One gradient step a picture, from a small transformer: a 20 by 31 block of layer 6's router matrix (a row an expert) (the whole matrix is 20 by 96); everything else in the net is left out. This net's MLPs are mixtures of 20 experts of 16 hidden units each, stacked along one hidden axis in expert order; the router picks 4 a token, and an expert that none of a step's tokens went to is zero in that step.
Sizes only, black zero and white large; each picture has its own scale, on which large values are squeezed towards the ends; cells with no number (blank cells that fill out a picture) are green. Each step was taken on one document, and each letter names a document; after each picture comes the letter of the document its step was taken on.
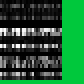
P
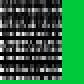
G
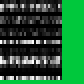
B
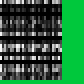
G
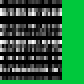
G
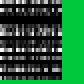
G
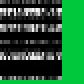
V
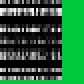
V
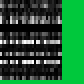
B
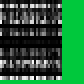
B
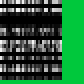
G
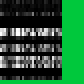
P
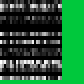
B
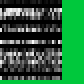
V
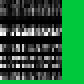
P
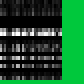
P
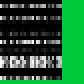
B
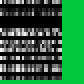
G
